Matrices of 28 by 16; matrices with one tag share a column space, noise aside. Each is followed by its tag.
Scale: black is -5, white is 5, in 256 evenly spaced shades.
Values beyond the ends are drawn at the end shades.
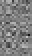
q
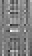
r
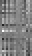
r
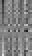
r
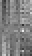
r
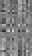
r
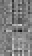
r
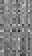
r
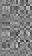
q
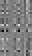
r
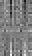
r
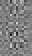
q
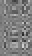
q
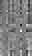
r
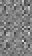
q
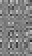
q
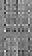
r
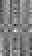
r
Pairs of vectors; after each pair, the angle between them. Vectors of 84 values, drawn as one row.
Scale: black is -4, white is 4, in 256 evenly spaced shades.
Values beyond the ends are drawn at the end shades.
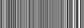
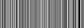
nearly opposite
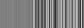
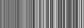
nearly opposite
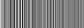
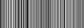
partly opposed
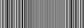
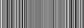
nearly parallel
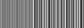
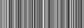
partly aligned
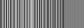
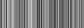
partly aligned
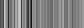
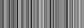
partly aligned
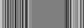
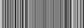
nearly parallel
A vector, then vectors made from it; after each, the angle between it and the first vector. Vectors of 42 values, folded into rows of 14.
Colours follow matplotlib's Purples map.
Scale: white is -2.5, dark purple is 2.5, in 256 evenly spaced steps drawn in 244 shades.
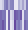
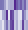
nearly opposite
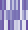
orthogonal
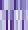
nearly opposite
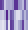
nearly opposite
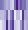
nearly opposite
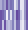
partly aligned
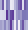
partly opposed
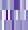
partly opposed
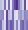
partly opposed
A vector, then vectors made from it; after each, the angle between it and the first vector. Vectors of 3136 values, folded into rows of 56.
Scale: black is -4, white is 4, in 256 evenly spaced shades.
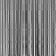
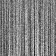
nearly opposite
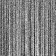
nearly opposite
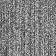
partly opposed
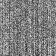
partly aligned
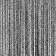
nearly parallel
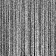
nearly opposite
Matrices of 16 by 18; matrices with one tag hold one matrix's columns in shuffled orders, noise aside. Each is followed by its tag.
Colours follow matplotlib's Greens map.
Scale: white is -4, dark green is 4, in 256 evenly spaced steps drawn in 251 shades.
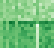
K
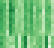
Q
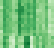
Q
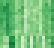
Q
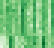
Q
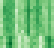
Q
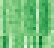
Q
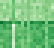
K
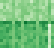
K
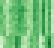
Q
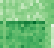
K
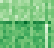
K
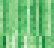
Q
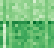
K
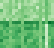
K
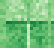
K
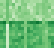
K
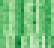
Q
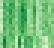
Q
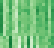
Q
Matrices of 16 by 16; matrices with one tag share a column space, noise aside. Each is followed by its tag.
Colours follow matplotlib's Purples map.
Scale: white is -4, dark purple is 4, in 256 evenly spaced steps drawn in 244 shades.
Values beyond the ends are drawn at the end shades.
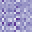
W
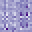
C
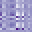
C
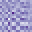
W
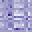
C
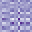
W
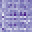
C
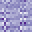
W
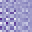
W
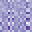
W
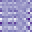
W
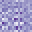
W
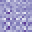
W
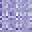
C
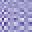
W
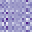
W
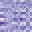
W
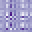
C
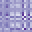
C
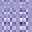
W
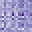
C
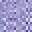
W
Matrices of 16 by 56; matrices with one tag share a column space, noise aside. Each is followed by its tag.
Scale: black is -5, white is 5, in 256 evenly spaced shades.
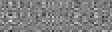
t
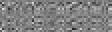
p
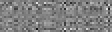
p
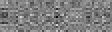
t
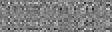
p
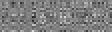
t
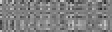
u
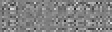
p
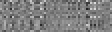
u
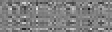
p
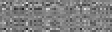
p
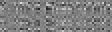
p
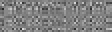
p
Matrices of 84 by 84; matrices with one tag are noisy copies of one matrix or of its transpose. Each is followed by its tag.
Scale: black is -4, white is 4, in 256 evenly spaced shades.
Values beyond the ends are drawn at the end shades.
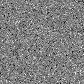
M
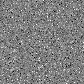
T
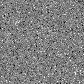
M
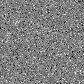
M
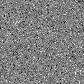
M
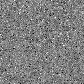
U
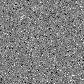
M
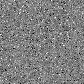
U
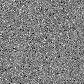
U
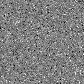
M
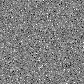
T
